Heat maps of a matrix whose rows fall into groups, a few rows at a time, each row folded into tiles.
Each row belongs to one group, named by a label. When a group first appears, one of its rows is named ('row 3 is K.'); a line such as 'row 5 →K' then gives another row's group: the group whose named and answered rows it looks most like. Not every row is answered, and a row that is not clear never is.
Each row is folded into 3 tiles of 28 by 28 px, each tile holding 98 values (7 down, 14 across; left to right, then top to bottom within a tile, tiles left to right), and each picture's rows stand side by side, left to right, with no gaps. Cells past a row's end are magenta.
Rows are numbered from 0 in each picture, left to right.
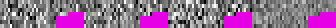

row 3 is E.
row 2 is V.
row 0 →V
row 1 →V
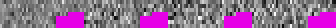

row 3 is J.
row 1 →V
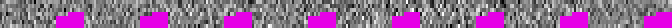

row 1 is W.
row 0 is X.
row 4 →V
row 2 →J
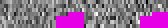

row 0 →W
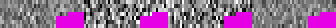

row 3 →J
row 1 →X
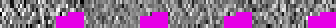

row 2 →J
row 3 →E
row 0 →J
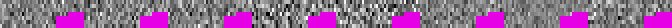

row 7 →V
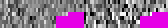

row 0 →V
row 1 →X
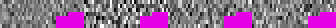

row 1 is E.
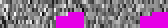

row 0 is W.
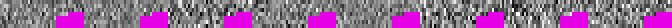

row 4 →W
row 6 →V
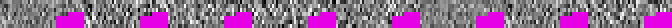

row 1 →W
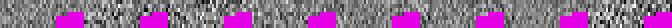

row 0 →E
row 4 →W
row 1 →V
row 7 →V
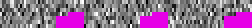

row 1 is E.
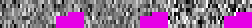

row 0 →E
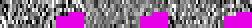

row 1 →J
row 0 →W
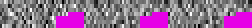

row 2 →J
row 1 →J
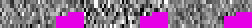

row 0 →J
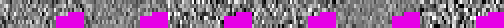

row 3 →J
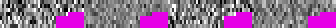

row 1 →E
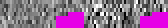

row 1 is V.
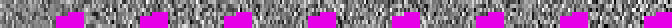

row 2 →X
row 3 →W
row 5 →W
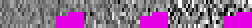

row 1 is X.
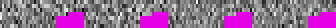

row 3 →J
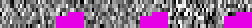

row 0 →J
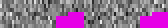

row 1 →E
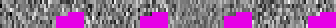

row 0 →X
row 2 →W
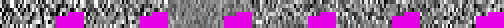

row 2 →W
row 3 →E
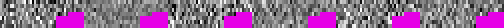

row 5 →V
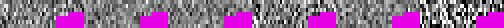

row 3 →W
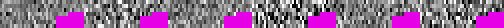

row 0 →X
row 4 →W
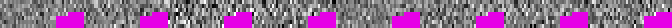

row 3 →J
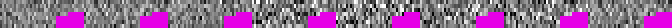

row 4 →V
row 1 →J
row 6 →X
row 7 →J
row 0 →X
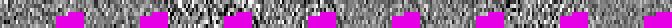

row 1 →J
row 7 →W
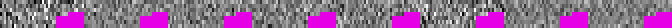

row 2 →X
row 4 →W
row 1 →X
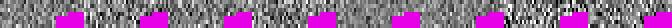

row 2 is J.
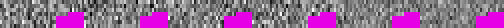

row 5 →V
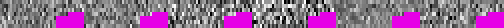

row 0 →W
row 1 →E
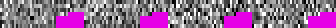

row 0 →V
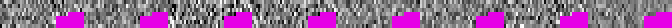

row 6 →E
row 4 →J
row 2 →W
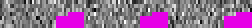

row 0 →X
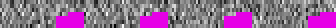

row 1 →J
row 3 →W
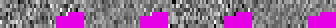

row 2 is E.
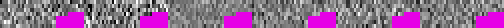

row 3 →X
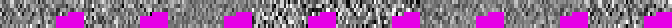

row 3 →V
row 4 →J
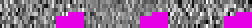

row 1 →X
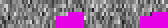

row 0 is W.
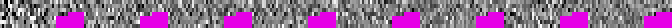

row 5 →V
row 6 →X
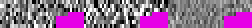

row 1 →J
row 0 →X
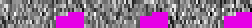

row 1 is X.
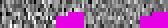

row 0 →X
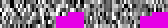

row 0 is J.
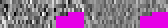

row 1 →W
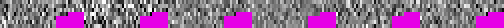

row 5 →V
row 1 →V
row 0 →W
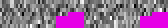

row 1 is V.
